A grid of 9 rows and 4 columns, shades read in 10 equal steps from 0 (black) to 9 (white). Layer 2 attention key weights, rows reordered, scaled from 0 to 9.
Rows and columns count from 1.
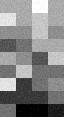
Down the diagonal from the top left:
6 6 7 6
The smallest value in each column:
2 0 0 1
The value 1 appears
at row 9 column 4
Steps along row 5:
down down up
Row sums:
27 27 22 19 21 19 19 10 5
